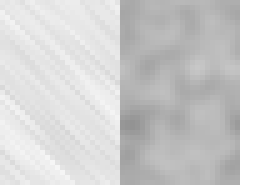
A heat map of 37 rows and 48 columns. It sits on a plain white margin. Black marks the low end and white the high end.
The table splits into one row of 2 panels. Panel 1,1: very high, slanting down to the right, faint in contrast. Panel 1,2: high, blotchy, faint in contrast.
